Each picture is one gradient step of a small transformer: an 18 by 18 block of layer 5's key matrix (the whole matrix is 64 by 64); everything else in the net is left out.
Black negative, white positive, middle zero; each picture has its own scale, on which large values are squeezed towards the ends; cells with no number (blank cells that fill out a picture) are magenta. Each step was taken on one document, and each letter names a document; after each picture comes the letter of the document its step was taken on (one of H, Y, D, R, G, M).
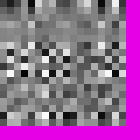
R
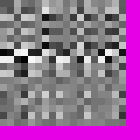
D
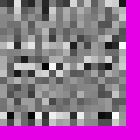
R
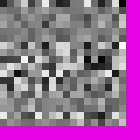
R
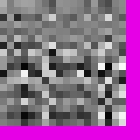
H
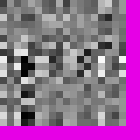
H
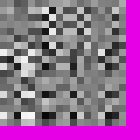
D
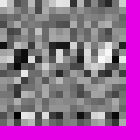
R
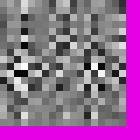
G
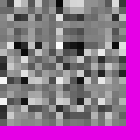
H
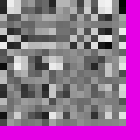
G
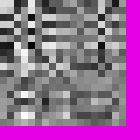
D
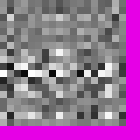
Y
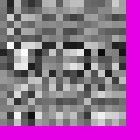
H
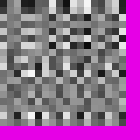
G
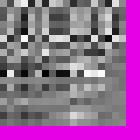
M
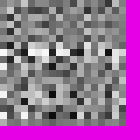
D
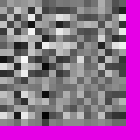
D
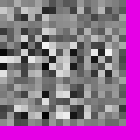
D
